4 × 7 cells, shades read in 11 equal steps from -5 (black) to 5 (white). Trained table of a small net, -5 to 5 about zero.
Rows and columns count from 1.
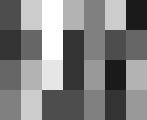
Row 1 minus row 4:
-2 0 7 4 0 6 -5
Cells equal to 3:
3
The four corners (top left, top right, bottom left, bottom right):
-2 -4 0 1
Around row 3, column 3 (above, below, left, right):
5 -2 2 -3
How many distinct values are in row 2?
5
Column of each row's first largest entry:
3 3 3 2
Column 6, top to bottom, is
3 -2 -4 -3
